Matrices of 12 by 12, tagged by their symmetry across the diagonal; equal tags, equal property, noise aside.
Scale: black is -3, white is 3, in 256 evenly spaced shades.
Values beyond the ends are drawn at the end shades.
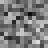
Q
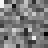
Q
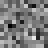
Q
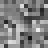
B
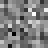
B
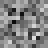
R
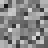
R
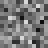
Q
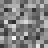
Q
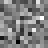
B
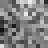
B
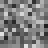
B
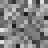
R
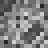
R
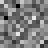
R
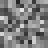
B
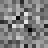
R
